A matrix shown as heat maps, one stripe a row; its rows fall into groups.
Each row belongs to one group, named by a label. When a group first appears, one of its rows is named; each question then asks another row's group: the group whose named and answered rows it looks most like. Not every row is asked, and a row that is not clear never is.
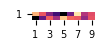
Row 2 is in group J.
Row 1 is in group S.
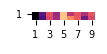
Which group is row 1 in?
J
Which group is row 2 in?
J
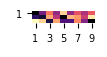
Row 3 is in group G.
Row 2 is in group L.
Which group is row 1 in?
J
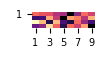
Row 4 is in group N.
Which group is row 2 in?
L
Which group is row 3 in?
G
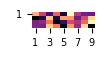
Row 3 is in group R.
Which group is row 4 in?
N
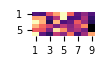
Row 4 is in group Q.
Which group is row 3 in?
G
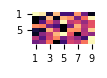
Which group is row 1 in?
G
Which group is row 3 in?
J
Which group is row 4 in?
S
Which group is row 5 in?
L
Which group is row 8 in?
R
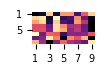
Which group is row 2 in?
G
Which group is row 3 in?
G
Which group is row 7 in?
N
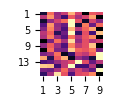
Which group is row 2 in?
Q
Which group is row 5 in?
Q
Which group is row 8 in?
J
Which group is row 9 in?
Q
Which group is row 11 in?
R
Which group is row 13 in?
J
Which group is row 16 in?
N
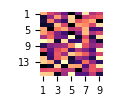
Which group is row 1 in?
S
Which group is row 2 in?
J
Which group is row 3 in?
Q
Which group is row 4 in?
L
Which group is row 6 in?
S
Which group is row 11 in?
J
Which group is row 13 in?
G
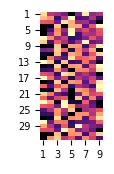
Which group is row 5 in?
J
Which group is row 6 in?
J
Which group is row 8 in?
S
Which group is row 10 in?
N
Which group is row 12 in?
Q
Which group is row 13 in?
G
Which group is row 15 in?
L
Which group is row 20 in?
L
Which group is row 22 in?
N
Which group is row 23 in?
G
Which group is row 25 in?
J
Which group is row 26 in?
L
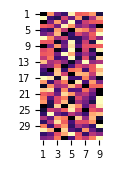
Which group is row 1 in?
Q
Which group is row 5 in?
L
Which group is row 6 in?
R
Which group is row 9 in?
J
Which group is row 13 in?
S
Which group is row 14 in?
R
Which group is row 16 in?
L
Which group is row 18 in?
N
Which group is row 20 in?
G
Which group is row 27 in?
N
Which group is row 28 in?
N
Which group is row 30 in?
G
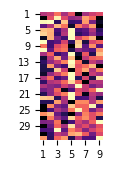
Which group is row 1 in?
J
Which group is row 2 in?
N
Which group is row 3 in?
G
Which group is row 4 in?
N
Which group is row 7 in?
Q
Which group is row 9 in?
N
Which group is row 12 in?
J
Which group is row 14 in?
Q
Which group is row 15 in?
L
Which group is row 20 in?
R
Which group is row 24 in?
Q
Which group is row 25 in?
J
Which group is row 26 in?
S
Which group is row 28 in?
R
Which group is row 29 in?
J
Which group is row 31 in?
J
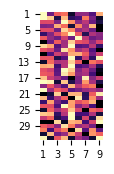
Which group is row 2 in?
G
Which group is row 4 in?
N
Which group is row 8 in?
J
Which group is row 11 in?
J
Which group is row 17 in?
S
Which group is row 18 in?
G
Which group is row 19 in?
Q
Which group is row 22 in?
N
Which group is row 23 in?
Q
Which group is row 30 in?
N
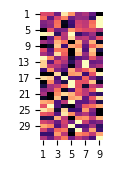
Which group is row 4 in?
R
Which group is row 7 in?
J
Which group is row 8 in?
N
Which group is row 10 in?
N
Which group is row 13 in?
S
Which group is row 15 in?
Q
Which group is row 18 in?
Q
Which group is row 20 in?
R
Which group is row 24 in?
S
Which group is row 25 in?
G
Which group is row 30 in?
N
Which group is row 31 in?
L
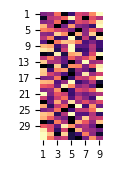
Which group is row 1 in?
R
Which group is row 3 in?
R
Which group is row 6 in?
N
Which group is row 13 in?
S
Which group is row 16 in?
S
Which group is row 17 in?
R
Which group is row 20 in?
R
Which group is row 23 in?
J
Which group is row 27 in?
S
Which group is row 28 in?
L
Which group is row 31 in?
G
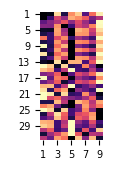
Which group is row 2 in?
J
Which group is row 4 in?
R
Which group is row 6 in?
L
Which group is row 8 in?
L
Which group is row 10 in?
L
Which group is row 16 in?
R
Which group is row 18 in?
R
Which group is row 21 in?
G
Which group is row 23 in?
L
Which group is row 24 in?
S
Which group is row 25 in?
G
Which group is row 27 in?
N
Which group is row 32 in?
N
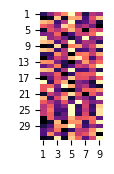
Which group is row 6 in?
R
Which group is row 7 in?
S
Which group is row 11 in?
L
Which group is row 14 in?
R
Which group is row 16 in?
R
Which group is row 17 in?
J
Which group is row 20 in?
S
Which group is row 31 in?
Q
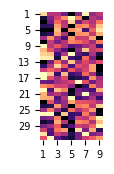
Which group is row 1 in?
S
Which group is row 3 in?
J
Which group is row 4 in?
L
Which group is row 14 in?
N
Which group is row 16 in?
G
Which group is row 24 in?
L
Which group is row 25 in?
Q
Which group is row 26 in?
G
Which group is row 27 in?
R
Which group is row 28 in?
L
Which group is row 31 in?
S
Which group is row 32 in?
S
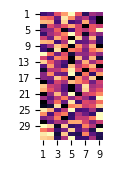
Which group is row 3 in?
G
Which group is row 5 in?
R
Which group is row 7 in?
N
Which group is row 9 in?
N
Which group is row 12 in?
N
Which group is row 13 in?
S
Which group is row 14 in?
Q
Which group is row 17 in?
N
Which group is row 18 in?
J
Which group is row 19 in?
S
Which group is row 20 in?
S
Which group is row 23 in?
J
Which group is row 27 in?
R
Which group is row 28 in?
J
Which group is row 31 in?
G
